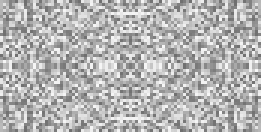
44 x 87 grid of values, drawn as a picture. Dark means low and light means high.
No overall slope runs across the table. No single row or column stands out from its neighbours. The values spread evenly over their range. The grain is fine, like static. It mirrors both left to right and top to bottom.
